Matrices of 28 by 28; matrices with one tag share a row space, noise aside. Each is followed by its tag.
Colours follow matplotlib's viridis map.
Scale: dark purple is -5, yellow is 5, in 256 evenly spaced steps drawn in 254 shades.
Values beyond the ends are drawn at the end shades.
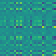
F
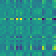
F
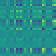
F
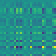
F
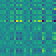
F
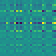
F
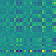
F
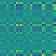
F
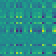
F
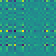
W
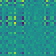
W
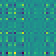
W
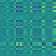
F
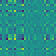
W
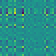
W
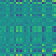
F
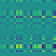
F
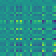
F
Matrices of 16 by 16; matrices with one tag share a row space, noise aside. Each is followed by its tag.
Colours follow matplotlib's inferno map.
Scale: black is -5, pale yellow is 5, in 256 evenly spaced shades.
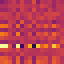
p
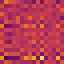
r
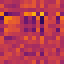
r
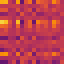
p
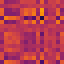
r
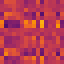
r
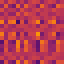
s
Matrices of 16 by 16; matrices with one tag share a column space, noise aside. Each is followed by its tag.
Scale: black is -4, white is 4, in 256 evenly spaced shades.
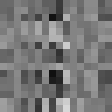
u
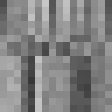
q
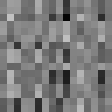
u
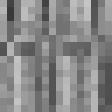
q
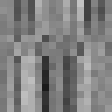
q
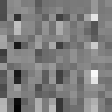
u
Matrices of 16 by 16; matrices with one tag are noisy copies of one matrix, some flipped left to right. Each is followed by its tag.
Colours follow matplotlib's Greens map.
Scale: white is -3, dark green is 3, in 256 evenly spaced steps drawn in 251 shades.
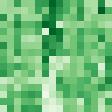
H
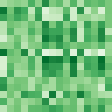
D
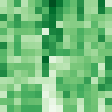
H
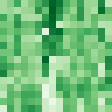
H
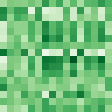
D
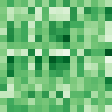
D
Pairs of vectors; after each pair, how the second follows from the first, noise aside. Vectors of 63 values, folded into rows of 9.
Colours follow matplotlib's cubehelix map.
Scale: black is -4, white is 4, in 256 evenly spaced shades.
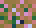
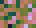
shuffled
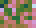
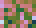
reversed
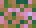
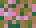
reversed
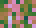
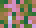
copied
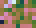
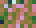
sign-scrambled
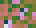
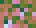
copied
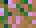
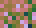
reversed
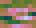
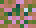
shuffled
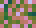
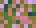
copied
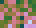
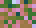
shuffled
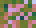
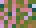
shuffled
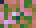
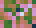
reversed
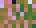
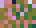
copied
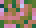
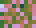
sign-scrambled
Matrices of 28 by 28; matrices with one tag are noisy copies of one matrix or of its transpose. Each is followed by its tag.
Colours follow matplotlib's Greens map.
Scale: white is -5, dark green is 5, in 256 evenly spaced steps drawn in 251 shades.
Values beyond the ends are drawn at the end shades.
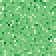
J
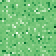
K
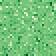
K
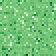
K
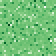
J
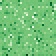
K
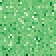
K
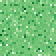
J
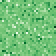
K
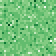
J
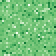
K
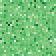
J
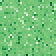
K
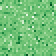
K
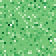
J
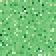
J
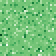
J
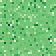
J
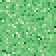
K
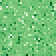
K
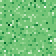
J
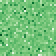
J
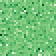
J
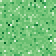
J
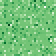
J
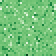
K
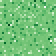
J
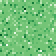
J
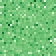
J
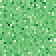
J
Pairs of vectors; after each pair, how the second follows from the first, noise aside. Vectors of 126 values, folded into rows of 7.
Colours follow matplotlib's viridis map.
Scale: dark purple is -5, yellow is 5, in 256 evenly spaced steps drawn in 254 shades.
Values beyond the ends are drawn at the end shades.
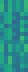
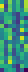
scaled up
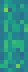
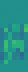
partly zeroed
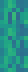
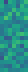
shuffled
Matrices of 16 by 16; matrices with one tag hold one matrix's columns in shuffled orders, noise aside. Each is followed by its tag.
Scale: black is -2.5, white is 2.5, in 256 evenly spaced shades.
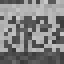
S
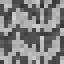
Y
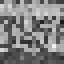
S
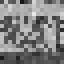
S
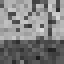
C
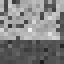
C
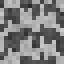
Y
